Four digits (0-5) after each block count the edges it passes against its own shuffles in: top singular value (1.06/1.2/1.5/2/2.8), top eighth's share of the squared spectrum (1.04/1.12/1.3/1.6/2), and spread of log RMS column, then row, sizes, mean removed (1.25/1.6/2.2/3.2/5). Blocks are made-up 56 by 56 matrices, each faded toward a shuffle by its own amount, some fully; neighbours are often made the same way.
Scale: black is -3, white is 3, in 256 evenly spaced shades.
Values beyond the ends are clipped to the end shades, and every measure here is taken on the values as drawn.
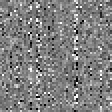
2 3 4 0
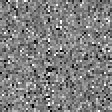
1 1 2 0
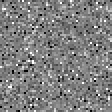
0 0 0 0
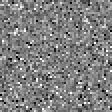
1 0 0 0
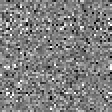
3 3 1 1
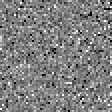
2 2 0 0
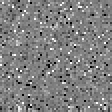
1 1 0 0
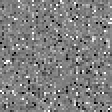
2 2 1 1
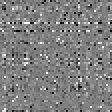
4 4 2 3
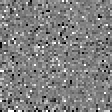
3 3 1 2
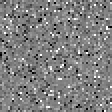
0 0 0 0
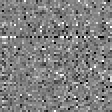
3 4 2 2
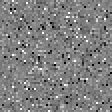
0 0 0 0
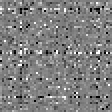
4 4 2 3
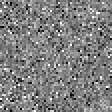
0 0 0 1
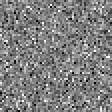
1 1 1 0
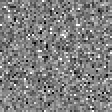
0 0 1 0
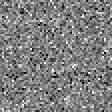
0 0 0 0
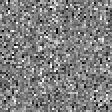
0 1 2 0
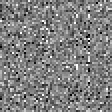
1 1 2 0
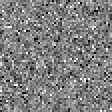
0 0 0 0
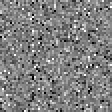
1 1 1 0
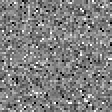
0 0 0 0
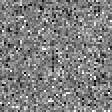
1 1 1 0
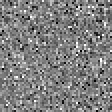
0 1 1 0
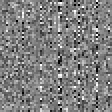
2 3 4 0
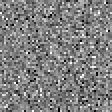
0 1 1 0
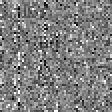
2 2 3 0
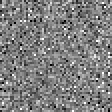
0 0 2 0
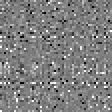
4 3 1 2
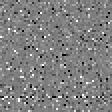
3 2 0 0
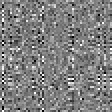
4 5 3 2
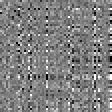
4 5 3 2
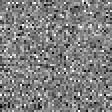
3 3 1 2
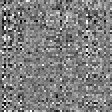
4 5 3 2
